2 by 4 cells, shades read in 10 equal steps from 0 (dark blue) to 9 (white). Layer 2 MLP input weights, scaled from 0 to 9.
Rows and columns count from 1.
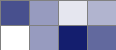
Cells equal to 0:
1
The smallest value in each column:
2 5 0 3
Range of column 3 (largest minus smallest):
8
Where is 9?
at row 2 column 1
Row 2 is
9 5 0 3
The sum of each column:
11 10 8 9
